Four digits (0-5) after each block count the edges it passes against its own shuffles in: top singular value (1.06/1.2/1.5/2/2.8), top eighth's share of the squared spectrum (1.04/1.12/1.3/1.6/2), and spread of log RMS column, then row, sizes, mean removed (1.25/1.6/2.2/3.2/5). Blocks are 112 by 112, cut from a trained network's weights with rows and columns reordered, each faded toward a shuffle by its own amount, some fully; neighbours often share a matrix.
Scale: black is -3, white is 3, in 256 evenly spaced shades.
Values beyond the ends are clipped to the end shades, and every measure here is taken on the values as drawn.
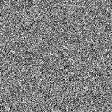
3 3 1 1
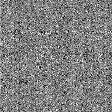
2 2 0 2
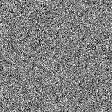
2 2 0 0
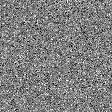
0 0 0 0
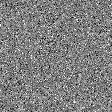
0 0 0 0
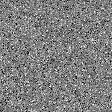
0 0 0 0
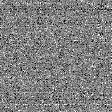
2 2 2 1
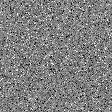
0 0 0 0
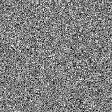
3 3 1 0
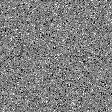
0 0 0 0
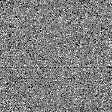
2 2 2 1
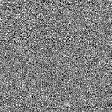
3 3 2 2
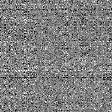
3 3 3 1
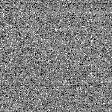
2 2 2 0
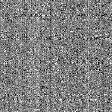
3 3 1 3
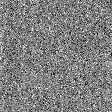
0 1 0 0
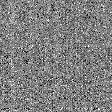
2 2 0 2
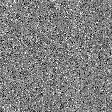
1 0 0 0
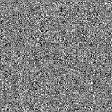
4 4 2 3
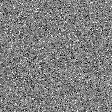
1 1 0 1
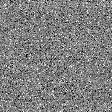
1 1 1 0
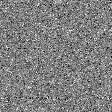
1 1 0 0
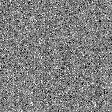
0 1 0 1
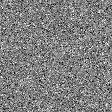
1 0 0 0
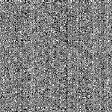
3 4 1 3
